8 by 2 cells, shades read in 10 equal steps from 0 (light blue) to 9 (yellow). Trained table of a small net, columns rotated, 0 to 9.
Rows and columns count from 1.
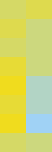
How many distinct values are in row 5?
2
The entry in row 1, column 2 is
7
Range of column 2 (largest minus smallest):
7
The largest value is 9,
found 2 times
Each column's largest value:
9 7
